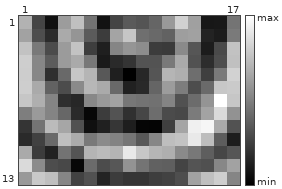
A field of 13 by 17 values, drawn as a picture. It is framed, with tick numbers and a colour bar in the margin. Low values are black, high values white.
The ninth with the highest average is the middle right. Concentric rings centre on the top middle. The field is mottled with small blotches. The centre is the ninth with the lowest average.
